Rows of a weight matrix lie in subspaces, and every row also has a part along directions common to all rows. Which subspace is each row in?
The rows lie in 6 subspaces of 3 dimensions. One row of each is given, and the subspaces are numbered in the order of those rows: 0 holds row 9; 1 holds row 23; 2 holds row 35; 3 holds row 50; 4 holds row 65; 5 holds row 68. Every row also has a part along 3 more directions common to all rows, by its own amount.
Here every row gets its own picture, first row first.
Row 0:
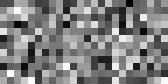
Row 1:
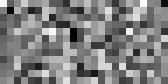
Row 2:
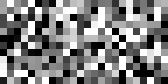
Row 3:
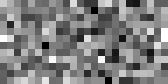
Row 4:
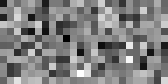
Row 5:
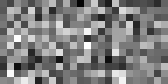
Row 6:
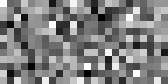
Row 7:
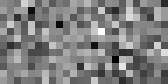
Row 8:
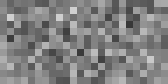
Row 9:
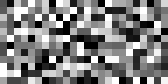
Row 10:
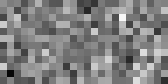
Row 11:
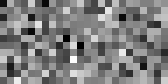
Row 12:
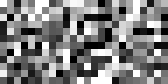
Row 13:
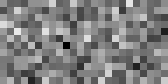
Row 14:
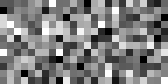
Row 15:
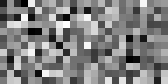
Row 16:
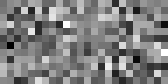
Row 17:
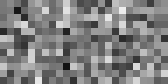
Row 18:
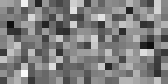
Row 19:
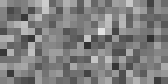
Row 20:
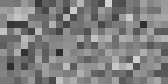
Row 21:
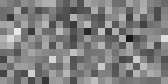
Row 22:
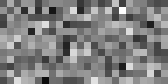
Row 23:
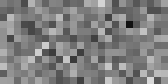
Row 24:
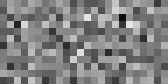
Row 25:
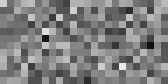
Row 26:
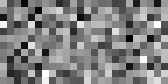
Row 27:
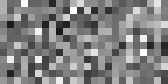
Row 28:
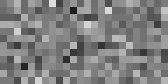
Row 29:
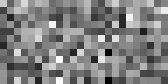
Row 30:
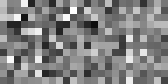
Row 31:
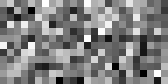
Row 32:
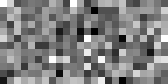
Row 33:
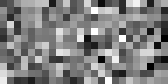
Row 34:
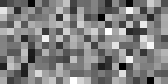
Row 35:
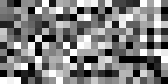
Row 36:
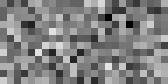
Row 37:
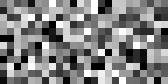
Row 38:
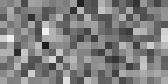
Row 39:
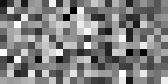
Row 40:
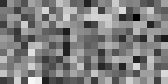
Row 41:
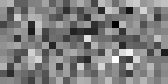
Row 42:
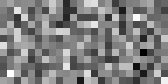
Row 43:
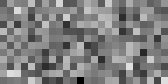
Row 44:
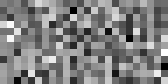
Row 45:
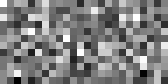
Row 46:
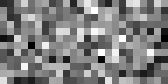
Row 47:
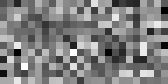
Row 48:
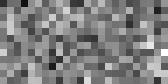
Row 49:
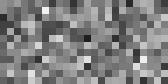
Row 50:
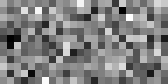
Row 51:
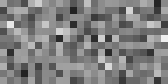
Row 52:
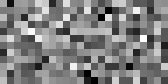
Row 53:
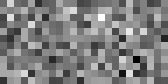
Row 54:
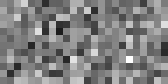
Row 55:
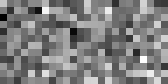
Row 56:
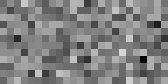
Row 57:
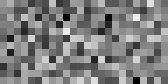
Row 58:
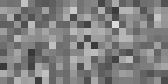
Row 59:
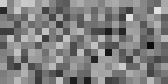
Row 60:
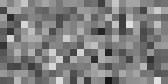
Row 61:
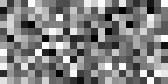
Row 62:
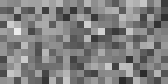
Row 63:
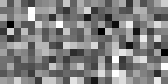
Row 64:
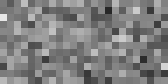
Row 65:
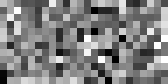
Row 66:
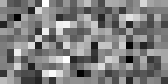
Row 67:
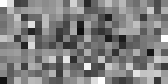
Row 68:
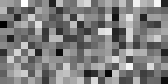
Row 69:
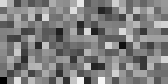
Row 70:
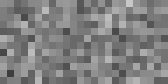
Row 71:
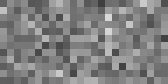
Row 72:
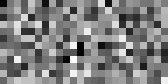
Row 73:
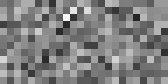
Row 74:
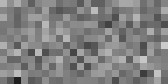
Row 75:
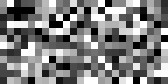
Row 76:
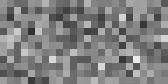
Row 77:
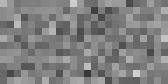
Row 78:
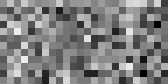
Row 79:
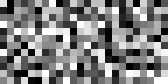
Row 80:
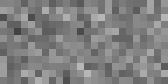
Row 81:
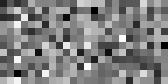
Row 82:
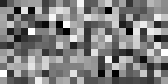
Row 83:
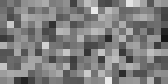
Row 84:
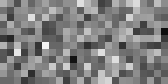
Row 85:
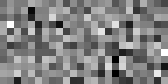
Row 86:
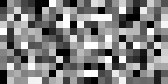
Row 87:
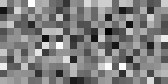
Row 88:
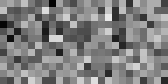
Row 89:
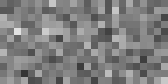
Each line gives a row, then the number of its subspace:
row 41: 3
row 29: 1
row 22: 3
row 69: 4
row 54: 2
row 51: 1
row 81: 2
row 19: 0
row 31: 0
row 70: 0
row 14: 5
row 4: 2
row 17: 0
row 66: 2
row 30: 2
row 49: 5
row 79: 5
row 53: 3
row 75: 0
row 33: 4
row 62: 5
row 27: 2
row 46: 4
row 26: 5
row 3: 4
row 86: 4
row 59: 1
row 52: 0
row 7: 3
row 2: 3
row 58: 3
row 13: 5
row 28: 2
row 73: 0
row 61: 1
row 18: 1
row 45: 2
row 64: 5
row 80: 5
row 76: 3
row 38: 4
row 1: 5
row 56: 5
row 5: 3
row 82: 3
